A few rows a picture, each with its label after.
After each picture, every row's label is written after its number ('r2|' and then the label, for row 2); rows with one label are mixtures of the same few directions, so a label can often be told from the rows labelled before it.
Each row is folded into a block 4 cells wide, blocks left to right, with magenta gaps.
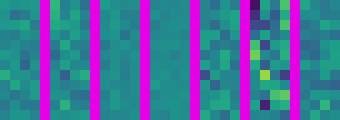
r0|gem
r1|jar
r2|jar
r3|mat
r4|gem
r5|jar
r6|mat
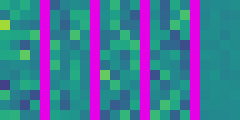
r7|mat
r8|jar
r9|gem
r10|gem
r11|jar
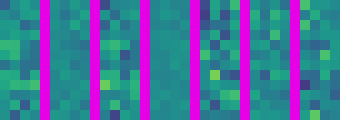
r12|mat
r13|gem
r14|mat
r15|gem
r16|jar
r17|jar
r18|mat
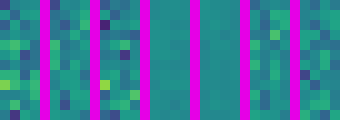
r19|mat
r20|jar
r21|mat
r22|mat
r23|jar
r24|jar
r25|gem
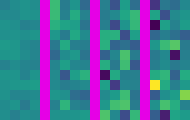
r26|mat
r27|jar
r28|gem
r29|mat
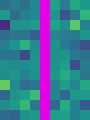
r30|mat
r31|gem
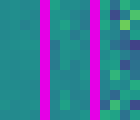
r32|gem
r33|jar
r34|gem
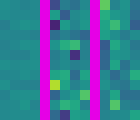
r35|mat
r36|mat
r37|jar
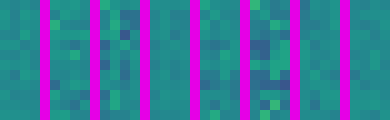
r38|jar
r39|mat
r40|jar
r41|jar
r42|mat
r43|mat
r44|jar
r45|gem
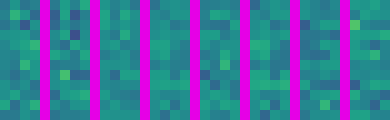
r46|gem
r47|jar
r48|jar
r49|mat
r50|gem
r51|mat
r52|mat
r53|mat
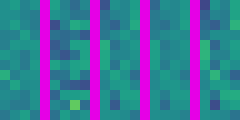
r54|gem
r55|mat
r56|jar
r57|jar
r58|jar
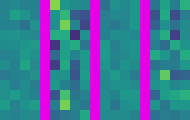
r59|gem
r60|jar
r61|jar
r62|jar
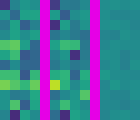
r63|mat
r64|mat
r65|gem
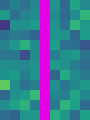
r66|mat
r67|gem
